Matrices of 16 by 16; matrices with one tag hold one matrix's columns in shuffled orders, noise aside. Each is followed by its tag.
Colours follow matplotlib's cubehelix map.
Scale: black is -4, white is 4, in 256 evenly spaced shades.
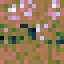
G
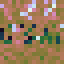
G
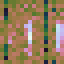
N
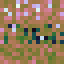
G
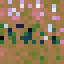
G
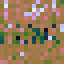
G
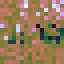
G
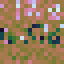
G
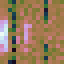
N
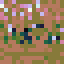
G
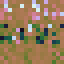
G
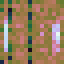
N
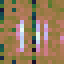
N
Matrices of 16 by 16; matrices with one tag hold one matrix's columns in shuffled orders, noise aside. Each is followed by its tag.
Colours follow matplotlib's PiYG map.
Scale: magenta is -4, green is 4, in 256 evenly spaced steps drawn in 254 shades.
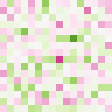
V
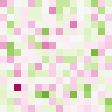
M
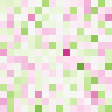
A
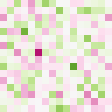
A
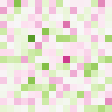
V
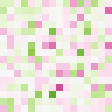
M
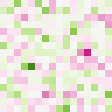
A
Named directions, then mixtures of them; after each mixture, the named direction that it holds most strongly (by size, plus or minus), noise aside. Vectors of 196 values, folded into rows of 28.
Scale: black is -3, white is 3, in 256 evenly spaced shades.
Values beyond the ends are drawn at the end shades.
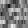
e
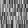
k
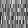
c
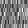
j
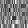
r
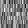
k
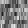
e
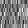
j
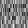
r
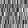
j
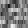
e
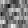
e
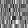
r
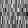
c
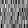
j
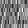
j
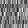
j
